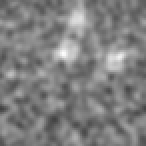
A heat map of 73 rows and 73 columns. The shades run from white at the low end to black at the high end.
Neither half mirrors the other. Overall the values sit about 50% of the way up the scale. The values are skewed, with a long tail toward low values. Three dips sink into the field. There are no regular stripes. No row or column stands out.
